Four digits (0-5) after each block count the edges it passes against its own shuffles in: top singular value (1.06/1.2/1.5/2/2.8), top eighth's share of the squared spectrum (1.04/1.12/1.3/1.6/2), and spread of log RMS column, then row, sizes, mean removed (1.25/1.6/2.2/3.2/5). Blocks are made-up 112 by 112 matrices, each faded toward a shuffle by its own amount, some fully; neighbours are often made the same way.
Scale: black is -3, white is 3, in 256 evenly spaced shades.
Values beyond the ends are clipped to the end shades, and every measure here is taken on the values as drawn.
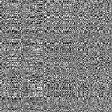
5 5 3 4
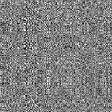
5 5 3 3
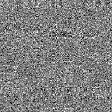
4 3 2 2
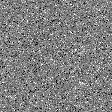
2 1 0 0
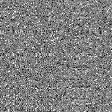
4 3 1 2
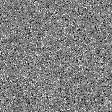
2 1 0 0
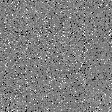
3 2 1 0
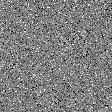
2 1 0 0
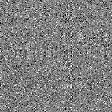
4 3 2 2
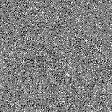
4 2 0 1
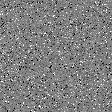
2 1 0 0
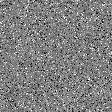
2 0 0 0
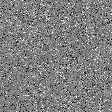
2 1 0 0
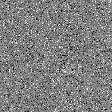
3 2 1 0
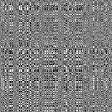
5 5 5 4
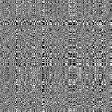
5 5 4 4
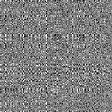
5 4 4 3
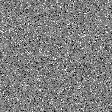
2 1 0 0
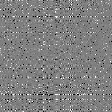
5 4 2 3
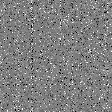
1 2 2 1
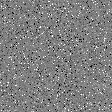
0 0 0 0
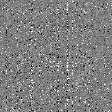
2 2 3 2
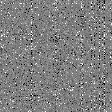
2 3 3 1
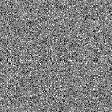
4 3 2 2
